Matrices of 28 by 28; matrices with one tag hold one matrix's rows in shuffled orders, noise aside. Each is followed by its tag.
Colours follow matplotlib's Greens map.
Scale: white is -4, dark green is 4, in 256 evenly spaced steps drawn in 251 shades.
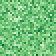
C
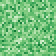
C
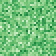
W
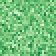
C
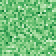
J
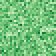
J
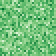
C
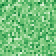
C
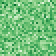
C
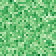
J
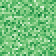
C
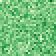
W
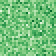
W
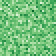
W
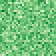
C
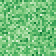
W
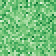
W
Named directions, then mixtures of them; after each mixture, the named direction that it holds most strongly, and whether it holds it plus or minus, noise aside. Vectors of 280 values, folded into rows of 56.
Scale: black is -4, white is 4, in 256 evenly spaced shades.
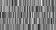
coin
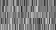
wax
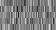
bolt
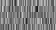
wax, minus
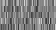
wax, minus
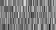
bolt, minus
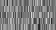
coin, plus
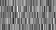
bolt, minus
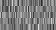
coin, minus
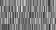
bolt, minus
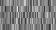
bolt, minus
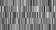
bolt, minus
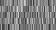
bolt, minus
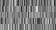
wax, plus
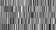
bolt, minus
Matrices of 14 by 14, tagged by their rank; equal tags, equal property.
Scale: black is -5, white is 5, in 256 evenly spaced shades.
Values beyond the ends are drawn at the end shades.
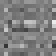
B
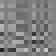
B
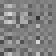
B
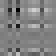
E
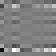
E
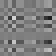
E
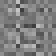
B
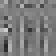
B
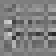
B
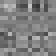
B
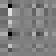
E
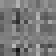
B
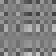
E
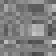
B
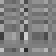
E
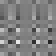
E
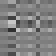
E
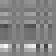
E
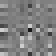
B
